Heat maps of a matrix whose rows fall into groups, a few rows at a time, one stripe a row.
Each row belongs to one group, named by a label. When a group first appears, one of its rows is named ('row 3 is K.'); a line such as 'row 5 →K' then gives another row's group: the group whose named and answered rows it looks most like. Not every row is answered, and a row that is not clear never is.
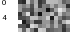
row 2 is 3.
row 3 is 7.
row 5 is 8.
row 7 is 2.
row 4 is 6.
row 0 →7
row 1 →7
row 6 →6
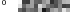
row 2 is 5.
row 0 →8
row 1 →2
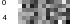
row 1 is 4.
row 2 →3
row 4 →3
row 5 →3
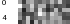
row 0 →7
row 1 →2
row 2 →5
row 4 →7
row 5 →7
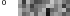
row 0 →7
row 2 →3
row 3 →2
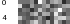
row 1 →8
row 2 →3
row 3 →6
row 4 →3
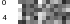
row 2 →8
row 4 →2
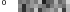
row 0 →5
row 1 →5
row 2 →7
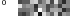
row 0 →6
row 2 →2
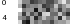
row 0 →3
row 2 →2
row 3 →7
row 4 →8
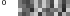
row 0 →6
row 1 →6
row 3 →6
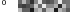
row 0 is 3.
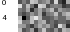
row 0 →6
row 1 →2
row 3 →5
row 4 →5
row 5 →2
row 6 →3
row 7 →8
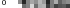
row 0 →5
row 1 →2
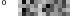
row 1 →2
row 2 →5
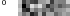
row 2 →8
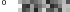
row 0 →3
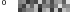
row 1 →7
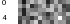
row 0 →5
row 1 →7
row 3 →5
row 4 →3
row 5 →6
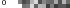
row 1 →2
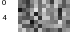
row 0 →6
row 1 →6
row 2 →6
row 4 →6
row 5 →3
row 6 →7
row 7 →2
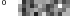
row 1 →3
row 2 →5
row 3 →8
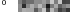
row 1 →5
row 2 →2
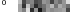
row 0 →8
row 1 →7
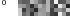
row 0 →6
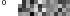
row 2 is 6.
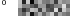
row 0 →4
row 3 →4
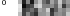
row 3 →8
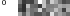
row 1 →7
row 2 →5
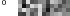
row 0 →7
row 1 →5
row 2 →2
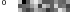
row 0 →5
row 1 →6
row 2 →3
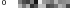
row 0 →8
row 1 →3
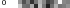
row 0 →3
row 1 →2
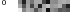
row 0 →5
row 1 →7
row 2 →2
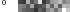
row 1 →8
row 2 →8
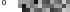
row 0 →2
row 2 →8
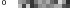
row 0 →3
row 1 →7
